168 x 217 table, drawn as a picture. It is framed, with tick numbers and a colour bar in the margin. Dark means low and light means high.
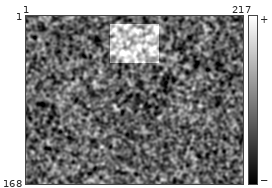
The field is mottled with small blotches. The top middle is the ninth with the highest average. In the top middle lies a patch that is higher than the rest. No regular stripes run through it.
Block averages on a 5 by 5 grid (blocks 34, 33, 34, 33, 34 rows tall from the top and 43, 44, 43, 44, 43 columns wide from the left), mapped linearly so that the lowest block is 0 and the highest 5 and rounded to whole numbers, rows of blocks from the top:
1 1 5 1 1 / 1 1 3 1 0 / 1 1 0 1 1 / 0 1 0 1 1 / 1 1 1 1 0
